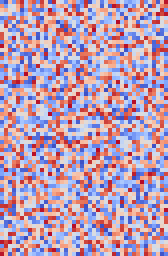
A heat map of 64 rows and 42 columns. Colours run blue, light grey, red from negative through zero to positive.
Seam: none. Average level on the scale: 50%. Histogram: flat. Grain: fine. Slope: none. Stripes: none. Odd rows or columns: none. Symmetry: a half turn.
